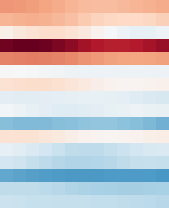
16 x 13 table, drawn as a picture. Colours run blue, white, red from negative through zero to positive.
The top left is the ninth with the highest average. The field climbs toward the top. The grain runs across in streaks.
